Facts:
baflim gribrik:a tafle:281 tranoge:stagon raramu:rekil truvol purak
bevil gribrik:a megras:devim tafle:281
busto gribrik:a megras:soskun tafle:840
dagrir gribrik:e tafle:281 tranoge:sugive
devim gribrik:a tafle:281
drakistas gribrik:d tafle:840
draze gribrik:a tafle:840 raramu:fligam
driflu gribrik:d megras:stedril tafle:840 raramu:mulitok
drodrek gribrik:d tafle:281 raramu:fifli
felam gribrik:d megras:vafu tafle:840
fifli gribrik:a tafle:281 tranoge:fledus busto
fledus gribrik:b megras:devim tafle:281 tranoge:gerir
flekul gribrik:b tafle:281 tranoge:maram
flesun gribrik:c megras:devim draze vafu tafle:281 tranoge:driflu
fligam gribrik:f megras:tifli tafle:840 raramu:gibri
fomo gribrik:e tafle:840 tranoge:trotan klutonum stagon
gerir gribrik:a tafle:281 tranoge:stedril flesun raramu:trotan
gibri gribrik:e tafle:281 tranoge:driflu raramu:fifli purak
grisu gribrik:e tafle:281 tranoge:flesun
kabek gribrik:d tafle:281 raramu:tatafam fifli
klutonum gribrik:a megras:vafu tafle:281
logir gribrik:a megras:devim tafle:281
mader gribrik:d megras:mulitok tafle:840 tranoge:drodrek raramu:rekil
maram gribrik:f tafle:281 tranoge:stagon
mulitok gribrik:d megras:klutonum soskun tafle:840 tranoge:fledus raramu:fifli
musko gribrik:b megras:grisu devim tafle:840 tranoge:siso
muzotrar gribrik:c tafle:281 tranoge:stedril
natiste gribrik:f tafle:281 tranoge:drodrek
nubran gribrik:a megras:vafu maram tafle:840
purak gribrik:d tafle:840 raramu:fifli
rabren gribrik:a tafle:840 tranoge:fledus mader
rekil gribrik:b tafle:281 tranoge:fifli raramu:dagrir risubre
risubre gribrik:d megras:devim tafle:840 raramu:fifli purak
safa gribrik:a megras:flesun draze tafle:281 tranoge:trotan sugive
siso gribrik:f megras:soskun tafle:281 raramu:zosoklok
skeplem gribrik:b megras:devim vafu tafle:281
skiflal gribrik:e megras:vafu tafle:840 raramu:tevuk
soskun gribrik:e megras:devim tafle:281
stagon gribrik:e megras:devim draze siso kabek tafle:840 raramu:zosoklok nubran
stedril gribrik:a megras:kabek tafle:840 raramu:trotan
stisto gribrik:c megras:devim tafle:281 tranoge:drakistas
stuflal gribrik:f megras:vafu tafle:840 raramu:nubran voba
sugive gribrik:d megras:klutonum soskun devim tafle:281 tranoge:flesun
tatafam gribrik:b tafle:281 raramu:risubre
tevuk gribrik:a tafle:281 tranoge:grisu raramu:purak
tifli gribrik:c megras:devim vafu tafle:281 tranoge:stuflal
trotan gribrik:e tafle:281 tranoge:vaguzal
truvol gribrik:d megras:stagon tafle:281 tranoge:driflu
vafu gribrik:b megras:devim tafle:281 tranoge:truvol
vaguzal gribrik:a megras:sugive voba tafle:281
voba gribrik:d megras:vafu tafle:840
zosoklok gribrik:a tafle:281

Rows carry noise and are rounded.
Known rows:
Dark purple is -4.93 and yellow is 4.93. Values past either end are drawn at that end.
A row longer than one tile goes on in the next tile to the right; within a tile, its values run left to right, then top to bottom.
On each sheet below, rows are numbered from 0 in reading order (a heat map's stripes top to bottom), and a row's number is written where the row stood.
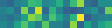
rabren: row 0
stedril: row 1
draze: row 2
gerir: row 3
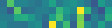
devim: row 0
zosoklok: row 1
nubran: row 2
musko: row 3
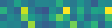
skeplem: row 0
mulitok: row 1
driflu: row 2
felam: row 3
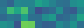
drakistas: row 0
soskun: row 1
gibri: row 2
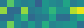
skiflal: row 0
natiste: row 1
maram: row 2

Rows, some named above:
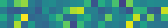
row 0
draze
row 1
grisu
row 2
voba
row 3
truvol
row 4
safa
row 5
vaguzal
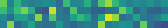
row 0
stuflal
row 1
vaguzal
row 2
devim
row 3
draze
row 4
kabek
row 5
soskun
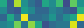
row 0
flesun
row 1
mader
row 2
safa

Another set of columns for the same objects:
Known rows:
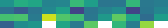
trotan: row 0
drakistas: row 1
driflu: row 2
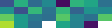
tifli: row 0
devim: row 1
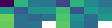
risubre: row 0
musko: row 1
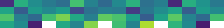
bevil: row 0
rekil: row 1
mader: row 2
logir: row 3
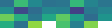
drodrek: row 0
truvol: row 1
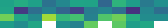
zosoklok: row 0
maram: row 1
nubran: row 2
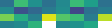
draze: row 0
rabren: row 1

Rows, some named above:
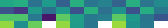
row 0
felam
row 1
flesun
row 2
skeplem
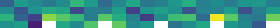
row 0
soskun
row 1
flekul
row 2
sugive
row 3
stedril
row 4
stagon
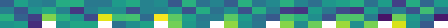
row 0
soskun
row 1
busto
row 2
stedril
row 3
flesun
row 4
skeplem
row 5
stuflal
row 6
felam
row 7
vafu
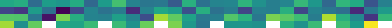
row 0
felam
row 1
skiflal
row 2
siso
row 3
flesun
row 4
safa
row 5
muzotrar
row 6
mulitok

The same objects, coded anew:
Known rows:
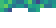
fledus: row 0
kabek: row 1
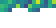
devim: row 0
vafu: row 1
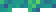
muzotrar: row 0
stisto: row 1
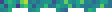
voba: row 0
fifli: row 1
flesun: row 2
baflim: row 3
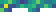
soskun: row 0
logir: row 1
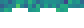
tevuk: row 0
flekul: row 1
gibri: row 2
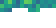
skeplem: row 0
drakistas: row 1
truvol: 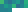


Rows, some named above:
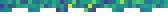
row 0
busto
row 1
driflu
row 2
stedril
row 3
soskun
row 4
tifli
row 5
driflu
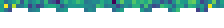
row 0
stagon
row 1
busto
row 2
nubran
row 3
safa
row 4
klutonum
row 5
sugive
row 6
stuflal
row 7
stedril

